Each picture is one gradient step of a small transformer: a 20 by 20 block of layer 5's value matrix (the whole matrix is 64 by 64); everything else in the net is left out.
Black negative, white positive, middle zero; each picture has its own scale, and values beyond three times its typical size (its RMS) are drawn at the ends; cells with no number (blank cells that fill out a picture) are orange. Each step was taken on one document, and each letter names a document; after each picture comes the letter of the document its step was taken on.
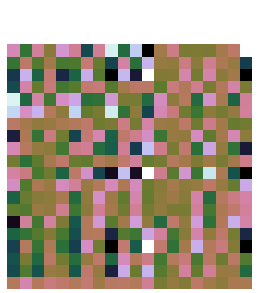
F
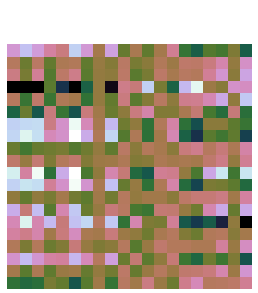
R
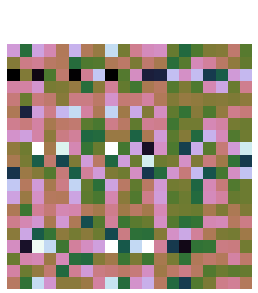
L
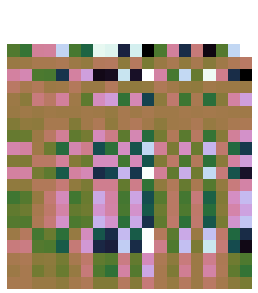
F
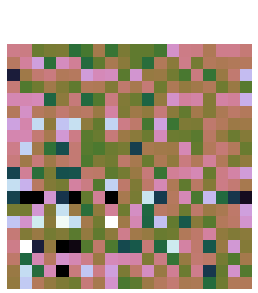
L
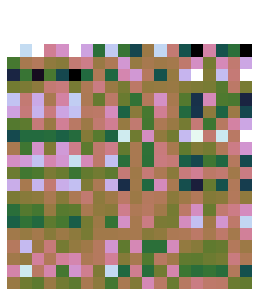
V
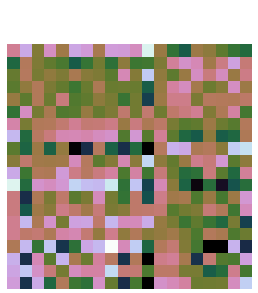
R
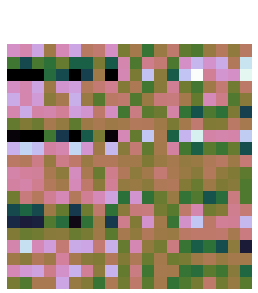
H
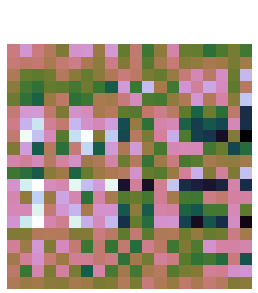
R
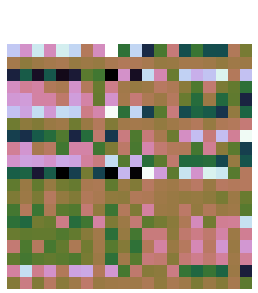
H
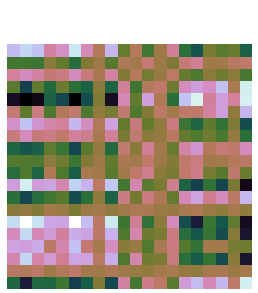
R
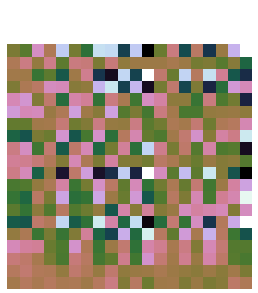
V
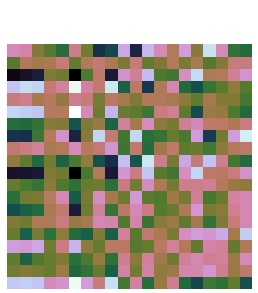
V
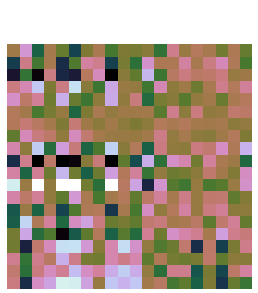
L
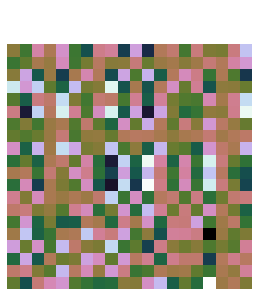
F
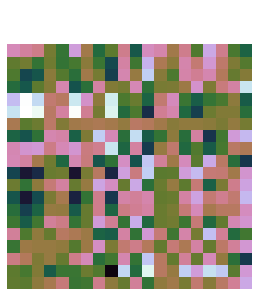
V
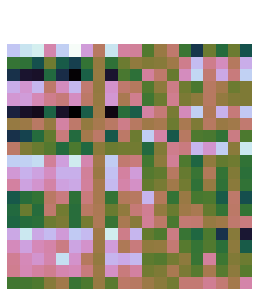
H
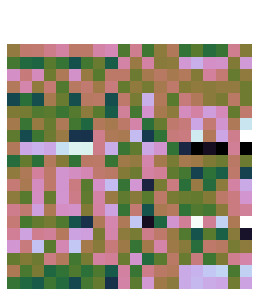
H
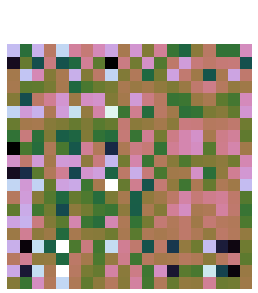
L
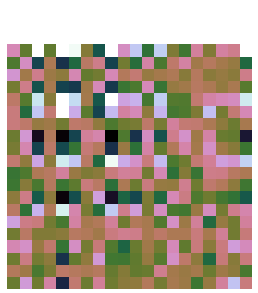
L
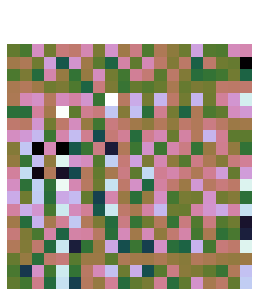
L
